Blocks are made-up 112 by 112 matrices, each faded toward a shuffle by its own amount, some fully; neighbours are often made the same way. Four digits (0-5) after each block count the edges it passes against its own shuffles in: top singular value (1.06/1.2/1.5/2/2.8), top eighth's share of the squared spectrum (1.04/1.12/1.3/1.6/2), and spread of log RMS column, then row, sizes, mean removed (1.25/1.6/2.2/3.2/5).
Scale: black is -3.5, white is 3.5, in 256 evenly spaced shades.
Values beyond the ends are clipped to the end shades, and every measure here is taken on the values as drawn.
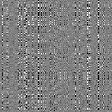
5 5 4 3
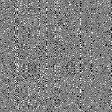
4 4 3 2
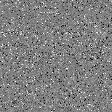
1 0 0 1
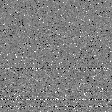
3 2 0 2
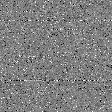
2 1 0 2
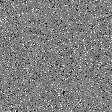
0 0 0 0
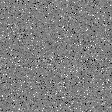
1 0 0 0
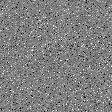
0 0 0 0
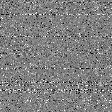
2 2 0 3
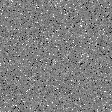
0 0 0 0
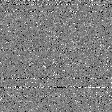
2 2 0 3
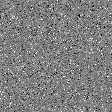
0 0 0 0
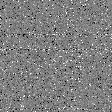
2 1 0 1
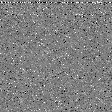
3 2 0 2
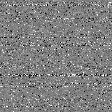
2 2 0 3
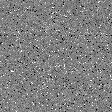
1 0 0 0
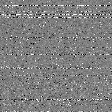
3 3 0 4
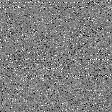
1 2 0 2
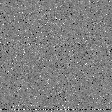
3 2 0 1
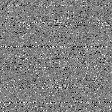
2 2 0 3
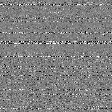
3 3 0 4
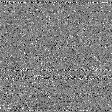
2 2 0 3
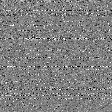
2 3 0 4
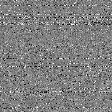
2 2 0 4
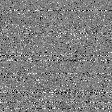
2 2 0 3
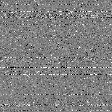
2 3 0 4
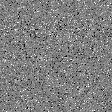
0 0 0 1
